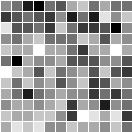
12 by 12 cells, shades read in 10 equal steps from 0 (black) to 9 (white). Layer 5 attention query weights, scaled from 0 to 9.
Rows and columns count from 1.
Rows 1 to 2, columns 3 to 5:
1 0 4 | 4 3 2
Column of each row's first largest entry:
8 10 1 4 4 3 1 1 1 6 8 2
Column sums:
71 55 59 60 59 61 48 64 48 57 60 51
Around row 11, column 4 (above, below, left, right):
5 8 6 7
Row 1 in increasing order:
0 1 3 4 4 4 4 4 5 6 6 7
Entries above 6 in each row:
1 2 2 2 3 0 4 3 0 1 6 5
